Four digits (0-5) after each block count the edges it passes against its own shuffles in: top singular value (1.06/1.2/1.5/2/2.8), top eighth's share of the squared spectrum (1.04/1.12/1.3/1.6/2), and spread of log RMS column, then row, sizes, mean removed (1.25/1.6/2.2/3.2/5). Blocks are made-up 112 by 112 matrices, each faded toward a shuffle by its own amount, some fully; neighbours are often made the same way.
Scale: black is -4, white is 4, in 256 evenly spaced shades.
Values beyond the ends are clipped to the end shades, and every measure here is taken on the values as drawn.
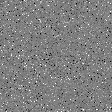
1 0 0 0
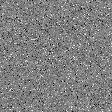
2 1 0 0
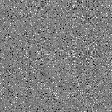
4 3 1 1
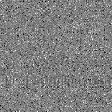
4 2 1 1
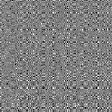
5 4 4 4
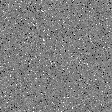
0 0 0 0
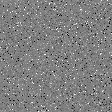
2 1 0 0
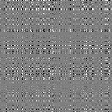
5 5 4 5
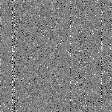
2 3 3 0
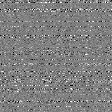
4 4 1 4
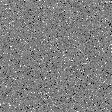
0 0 0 0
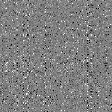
4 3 2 2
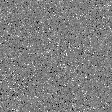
1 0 0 0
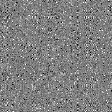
4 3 2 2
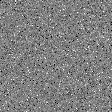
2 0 0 0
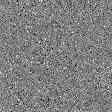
1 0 0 0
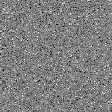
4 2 0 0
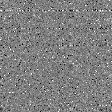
4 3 1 2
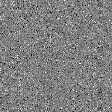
4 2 1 1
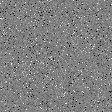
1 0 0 0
